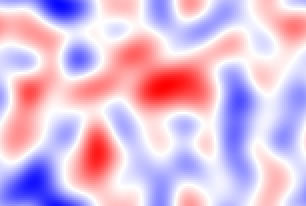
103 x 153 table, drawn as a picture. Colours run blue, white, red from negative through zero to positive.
Average level on the scale: 50%. Ninth with the highest average: centre. Histogram: bell-shaped. Stripes: none. Odd rows or columns: none. Mirror symmetry: none. Grain: smooth.
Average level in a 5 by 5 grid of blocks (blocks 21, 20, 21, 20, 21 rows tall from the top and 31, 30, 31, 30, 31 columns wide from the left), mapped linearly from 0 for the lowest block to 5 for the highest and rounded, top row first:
3 2 3 2 4 | 3 3 5 4 3 | 4 4 5 3 2 | 3 4 2 2 2 | 0 4 2 2 3
